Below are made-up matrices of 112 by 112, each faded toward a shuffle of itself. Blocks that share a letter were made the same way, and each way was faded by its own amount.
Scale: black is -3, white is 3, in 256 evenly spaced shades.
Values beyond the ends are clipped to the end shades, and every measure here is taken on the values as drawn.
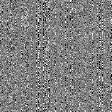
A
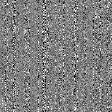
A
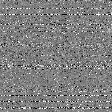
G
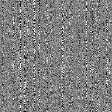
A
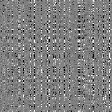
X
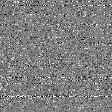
G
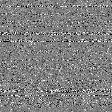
G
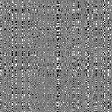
X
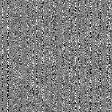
A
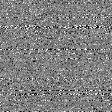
G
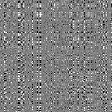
X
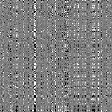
X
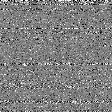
G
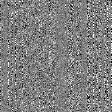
A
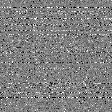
G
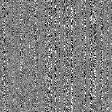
A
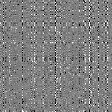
X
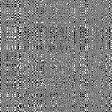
X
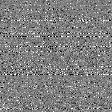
G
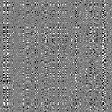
X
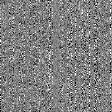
A
